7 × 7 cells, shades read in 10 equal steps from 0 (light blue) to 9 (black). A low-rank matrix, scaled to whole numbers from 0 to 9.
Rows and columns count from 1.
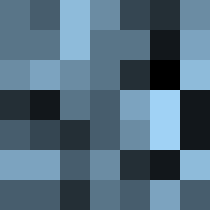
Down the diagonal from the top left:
4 4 3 5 3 8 5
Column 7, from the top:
3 2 1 8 8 1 5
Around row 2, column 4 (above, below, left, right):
3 4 1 4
